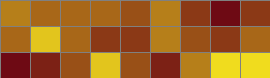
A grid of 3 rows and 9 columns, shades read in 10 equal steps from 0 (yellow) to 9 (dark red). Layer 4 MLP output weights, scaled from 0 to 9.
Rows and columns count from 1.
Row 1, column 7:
7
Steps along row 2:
down up up same down up up down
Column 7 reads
7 6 4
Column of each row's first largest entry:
8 4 1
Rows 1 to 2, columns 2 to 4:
5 5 5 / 1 5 7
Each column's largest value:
9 8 6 7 7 8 7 9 7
